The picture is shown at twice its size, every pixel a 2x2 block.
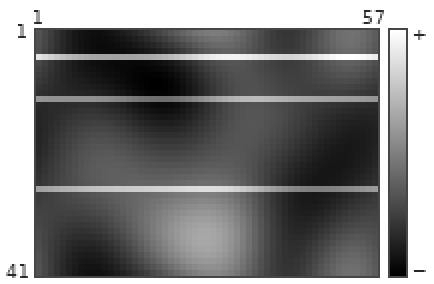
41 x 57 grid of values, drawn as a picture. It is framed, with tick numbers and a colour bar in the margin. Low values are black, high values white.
Histogram: skewed, a long tail of high values. Odd lines: rows 5, 12 and 27. Average level on the scale: 30%. Ninth with the highest average: bottom middle.
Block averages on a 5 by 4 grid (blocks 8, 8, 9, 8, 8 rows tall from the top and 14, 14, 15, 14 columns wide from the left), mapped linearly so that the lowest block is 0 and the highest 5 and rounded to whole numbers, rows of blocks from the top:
1134 | 1032 | 2220 | 3541 | 1442
